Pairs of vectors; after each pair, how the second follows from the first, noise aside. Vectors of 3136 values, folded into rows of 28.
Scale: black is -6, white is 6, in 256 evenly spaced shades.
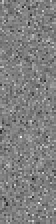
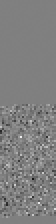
partly zeroed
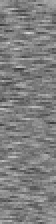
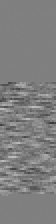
partly zeroed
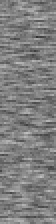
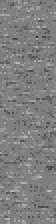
partly zeroed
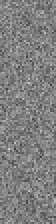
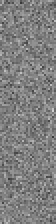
shuffled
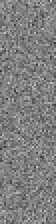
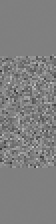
partly zeroed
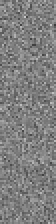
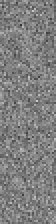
shuffled
